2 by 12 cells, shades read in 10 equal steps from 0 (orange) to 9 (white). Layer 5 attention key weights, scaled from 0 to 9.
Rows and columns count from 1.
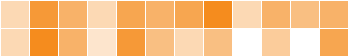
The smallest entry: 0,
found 2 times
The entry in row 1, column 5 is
2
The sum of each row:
39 56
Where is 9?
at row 2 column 9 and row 2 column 11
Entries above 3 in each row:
4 8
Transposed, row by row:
6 6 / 1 0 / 3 3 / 6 7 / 2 1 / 3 4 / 2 6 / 0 4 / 6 9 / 3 5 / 4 9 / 3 2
